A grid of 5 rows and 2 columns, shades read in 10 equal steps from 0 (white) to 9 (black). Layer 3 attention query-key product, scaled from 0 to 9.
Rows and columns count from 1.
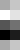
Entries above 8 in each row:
0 0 0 1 0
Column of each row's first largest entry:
1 2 1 1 1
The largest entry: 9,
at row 4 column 1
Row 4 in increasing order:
8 9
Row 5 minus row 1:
0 0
